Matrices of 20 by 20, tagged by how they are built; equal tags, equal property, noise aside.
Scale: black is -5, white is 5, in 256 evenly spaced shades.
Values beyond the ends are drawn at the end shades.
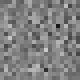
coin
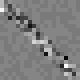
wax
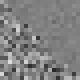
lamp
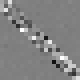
wax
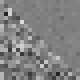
lamp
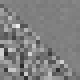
lamp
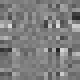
coin
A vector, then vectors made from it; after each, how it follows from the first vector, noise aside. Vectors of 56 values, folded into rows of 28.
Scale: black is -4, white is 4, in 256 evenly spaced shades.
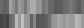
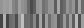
sign-scrambled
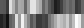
scaled up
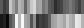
scaled up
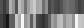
scaled up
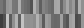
sign-scrambled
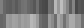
wrapped around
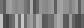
sign-scrambled
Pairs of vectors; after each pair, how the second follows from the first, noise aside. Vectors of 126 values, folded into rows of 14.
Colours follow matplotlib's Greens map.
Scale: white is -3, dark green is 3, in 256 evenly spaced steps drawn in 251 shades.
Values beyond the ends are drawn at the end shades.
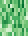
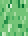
partly zeroed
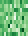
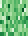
wrapped around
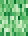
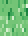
partly zeroed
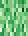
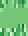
partly zeroed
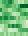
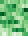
wrapped around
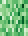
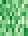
negated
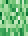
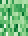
wrapped around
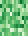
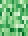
negated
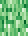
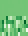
partly zeroed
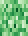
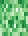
negated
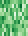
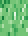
partly zeroed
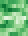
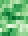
wrapped around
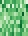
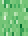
partly zeroed
